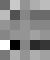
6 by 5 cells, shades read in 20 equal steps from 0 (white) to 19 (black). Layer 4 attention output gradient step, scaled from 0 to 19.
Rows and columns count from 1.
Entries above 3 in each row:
5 5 5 5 4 5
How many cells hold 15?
1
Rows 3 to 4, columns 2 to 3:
9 8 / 8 8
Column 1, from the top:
11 5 8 9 0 10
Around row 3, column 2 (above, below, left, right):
13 8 8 8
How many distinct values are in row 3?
2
